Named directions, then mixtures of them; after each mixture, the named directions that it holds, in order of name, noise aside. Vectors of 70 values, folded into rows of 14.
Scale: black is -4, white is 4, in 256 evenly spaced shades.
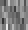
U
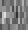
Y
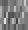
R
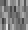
U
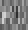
Y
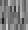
U, Y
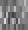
R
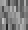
U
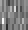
U, Y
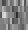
U, Y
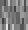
U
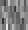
U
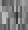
R, Y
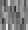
U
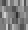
U, Y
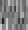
U, Y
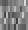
R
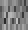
R
